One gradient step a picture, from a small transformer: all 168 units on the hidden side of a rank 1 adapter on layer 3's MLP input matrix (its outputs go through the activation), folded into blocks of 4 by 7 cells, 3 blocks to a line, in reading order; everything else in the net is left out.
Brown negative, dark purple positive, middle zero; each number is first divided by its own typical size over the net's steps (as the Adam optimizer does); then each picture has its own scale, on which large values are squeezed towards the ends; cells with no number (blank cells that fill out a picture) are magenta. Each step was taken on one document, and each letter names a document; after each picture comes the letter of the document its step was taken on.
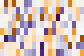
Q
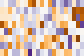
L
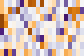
L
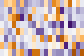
Q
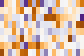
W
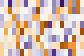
W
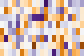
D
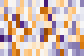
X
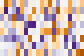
Q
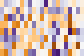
Q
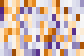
X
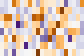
D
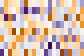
X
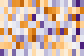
L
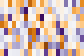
L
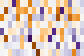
D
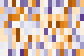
W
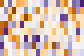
L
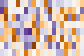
X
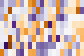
W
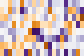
L
